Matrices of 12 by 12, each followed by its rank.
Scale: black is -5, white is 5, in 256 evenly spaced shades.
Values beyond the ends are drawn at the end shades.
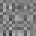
two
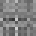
two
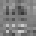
two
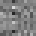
two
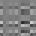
one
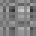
one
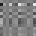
one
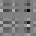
one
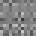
two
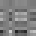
one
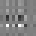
one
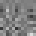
two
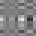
one
